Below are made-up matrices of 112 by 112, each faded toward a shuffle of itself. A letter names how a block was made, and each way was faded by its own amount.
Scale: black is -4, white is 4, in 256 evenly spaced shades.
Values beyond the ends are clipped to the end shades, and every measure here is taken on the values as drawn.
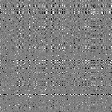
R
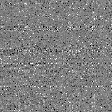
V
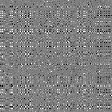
R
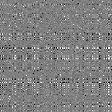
R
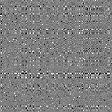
R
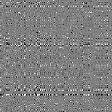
R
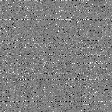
V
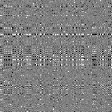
R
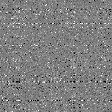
V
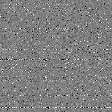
V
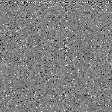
V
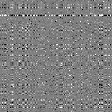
R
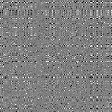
R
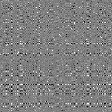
R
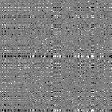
R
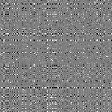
R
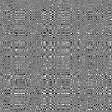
R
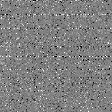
V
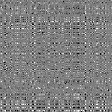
R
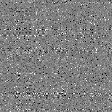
V
